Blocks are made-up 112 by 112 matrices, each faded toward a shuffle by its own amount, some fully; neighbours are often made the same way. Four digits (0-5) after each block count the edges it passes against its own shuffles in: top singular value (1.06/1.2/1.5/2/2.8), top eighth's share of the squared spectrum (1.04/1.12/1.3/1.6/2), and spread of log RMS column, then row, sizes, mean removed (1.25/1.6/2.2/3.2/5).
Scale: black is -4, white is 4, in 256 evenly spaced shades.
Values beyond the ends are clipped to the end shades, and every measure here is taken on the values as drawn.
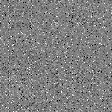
4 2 1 1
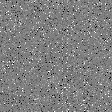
3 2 1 0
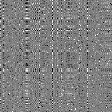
5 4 3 3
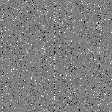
4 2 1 0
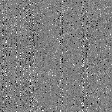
2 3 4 0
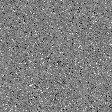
0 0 0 0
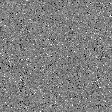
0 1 1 1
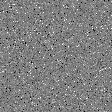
0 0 0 0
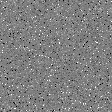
0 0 0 0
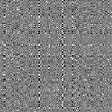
5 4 3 3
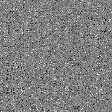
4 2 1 1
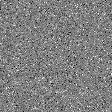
2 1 0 0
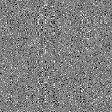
4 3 2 2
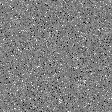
0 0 0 0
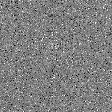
3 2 1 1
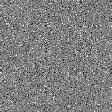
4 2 1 1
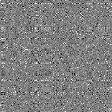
4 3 2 2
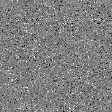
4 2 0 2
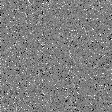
1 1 1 0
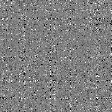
2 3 3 3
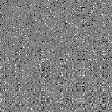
5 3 2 2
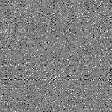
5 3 2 2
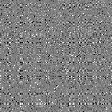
5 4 2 3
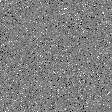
0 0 0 0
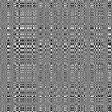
5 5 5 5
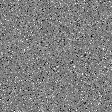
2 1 0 0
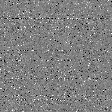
2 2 1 2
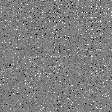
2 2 1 2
